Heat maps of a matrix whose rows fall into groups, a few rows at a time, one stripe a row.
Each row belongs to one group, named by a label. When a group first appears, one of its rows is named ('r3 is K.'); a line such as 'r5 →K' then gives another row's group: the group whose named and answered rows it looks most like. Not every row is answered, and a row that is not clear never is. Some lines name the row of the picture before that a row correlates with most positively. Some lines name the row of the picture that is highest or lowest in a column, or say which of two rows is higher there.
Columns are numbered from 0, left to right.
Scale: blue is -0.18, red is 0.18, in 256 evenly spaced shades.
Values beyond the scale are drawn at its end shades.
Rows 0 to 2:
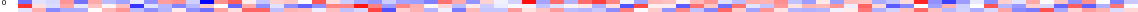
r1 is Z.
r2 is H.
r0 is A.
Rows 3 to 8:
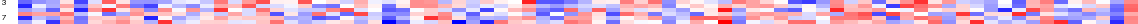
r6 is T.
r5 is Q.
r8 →Q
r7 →Q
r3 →H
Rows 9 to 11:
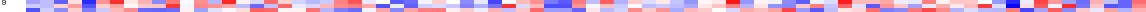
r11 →H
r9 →Q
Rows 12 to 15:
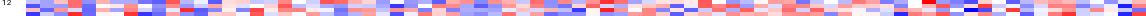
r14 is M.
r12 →A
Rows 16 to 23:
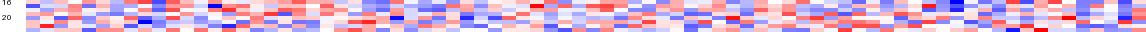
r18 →A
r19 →T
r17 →A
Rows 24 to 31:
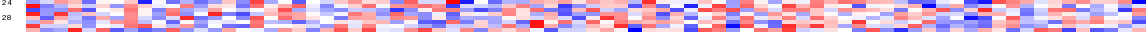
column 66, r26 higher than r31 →No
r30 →M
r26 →Q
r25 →M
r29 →Z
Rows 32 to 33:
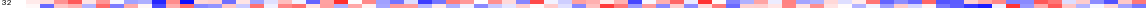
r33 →M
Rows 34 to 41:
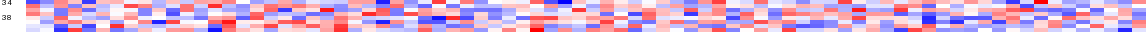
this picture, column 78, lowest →41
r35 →M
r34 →Q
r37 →Z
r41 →A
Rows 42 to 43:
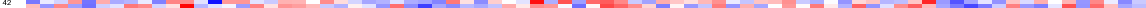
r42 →A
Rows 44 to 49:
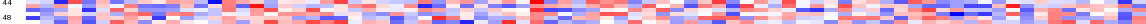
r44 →A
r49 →H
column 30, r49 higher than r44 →No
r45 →Z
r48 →Q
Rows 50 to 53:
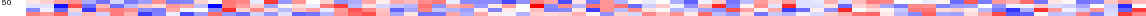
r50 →T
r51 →A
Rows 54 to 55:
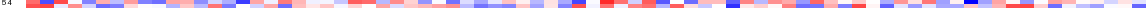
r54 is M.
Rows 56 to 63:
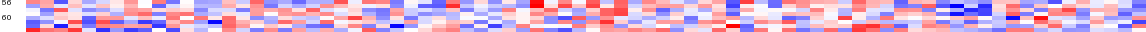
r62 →Q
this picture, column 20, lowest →62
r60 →Q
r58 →M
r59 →M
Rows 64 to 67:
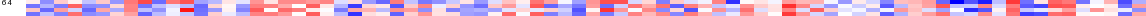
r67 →H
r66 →M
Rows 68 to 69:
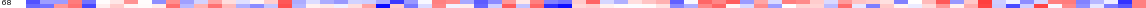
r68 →Q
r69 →Q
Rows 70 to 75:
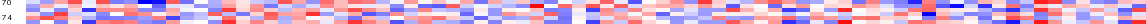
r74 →T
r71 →Z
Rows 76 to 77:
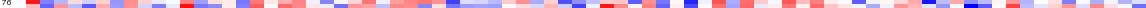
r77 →M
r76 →M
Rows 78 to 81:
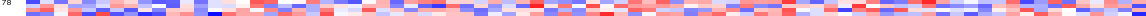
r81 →A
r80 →T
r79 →Z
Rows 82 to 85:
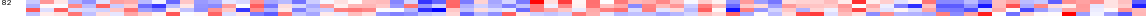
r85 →Q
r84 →Z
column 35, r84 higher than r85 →No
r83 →Z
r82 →Z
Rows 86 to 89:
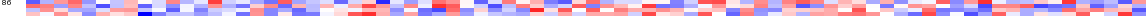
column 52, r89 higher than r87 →No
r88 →Z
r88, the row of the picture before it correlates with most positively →82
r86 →Q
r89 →Z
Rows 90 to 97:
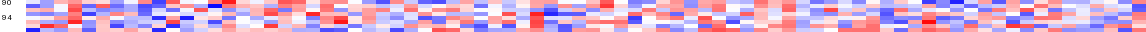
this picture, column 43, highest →93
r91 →A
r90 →A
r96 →T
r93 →H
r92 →T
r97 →Q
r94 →A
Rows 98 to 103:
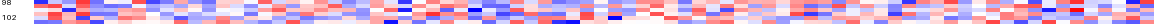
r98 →H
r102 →Z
